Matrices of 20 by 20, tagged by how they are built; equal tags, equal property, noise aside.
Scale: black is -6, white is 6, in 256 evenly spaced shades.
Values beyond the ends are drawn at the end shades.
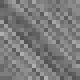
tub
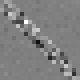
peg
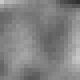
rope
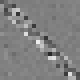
peg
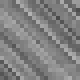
tub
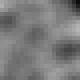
rope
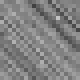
tub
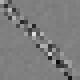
peg
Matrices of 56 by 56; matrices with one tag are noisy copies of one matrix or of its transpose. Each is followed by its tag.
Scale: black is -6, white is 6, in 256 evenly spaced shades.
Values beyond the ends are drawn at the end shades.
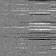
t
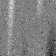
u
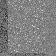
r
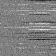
t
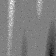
u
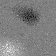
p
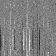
t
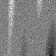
u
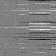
t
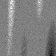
u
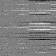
t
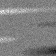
u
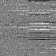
t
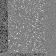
r
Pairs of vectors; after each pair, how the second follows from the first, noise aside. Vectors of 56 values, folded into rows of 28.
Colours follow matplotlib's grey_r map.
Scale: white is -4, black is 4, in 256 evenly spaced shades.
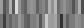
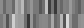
wrapped around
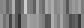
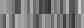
wrapped around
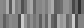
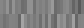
shrunk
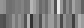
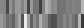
wrapped around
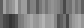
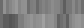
shrunk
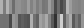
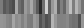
wrapped around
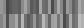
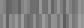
shrunk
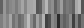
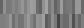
shrunk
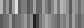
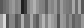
wrapped around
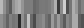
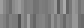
shrunk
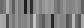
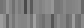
shrunk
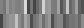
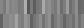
shrunk
